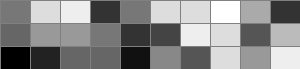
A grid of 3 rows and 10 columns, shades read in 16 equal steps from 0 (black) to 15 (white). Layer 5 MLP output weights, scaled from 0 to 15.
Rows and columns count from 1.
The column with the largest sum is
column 8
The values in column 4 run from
3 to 7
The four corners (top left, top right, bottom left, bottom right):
7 3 0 14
